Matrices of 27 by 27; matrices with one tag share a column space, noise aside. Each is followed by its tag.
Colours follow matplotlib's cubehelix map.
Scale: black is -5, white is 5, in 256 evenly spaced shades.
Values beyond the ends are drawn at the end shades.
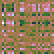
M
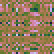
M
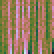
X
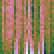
X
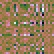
M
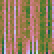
X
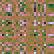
M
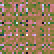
M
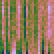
X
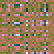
M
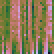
X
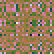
M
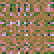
M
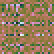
M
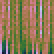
X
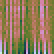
X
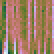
X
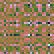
M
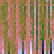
X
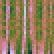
X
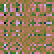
M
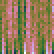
X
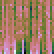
X
